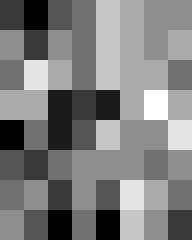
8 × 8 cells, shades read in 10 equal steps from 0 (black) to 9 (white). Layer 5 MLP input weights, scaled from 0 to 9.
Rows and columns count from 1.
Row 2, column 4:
4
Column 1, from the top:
2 5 4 6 0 3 4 5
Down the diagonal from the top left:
2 2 6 2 7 5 6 2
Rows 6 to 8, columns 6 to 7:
5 4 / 8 6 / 7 5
